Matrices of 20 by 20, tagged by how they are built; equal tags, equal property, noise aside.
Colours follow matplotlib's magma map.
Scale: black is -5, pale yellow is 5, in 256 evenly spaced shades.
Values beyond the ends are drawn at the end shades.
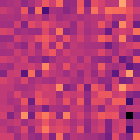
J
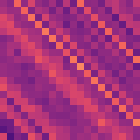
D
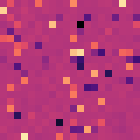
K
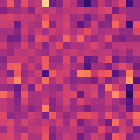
J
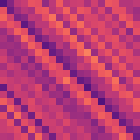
D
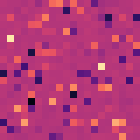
K
